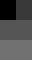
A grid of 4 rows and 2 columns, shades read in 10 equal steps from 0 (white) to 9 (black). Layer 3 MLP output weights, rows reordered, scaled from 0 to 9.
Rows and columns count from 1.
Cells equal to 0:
2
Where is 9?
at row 1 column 1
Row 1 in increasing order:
7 9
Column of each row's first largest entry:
1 1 1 1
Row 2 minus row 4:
6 6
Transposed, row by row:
9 6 5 0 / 7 6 5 0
